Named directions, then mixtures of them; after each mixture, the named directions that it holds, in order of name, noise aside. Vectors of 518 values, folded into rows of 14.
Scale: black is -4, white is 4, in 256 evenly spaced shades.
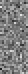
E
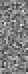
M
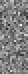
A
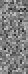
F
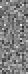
A, E, M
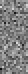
E, F, M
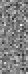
A, E, M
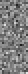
E, M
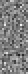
A, E, M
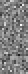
A, E, M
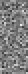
M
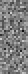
E, F
